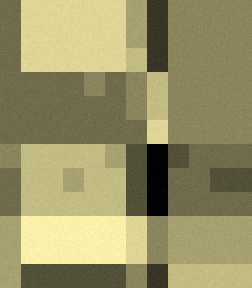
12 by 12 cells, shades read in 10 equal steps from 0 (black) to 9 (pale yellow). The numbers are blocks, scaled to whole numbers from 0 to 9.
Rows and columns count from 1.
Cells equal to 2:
4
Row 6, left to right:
4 4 4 4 4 4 4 8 5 5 5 5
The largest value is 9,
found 10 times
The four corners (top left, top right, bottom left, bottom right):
4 5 6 7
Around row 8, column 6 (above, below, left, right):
6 7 7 3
